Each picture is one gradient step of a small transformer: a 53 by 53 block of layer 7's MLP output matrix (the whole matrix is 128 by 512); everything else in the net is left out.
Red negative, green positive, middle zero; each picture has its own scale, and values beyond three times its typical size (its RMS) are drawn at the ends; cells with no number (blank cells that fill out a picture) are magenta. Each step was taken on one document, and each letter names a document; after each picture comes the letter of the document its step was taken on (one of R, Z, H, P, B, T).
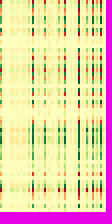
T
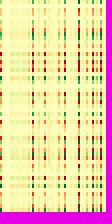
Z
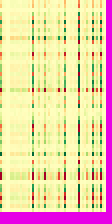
Z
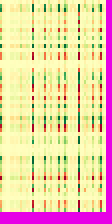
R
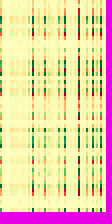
T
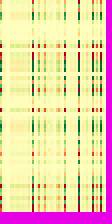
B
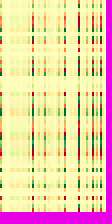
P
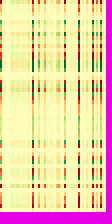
B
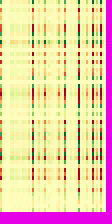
Z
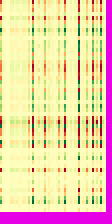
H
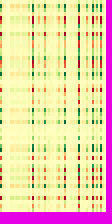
P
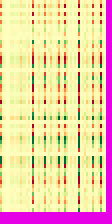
R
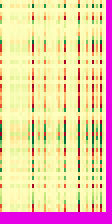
P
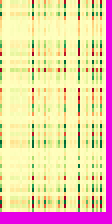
H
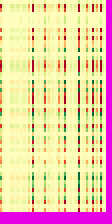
H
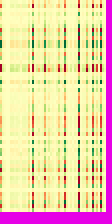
H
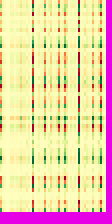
R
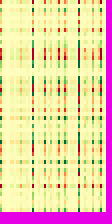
R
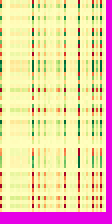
B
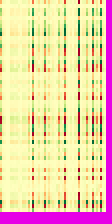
H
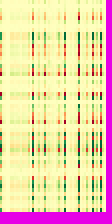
Z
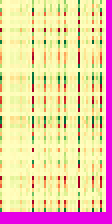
R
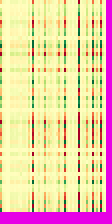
H
